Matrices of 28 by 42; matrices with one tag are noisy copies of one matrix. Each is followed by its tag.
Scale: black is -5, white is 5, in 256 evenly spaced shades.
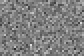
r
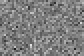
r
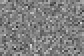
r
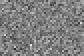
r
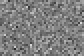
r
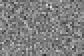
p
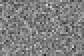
p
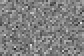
r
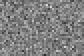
p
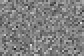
r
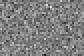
p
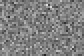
p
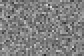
p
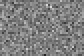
p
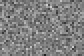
p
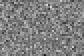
p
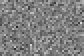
r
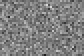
p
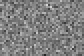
p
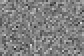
r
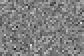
r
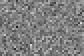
r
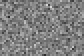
p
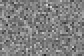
p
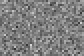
r
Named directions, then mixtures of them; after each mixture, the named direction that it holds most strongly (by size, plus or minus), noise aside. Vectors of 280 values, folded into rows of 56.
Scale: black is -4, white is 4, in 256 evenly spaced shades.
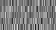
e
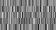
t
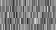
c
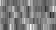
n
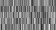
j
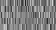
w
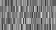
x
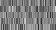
e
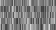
j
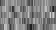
n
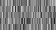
x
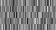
c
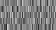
t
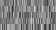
j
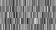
c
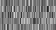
t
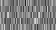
c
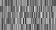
x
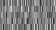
e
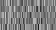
t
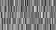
w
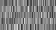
e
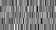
e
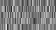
t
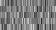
x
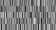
j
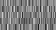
t
